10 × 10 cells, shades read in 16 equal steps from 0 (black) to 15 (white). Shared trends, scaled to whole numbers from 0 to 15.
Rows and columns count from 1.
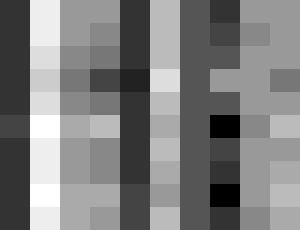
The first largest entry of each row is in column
2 2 2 6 2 2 2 2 2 2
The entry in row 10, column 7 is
5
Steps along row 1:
up down same down up down down up same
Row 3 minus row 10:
0 -1 -2 -2 -1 0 0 2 1 -1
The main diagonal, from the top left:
3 14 8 4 3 10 5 3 9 10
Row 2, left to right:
3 14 9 8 3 11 5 4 8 9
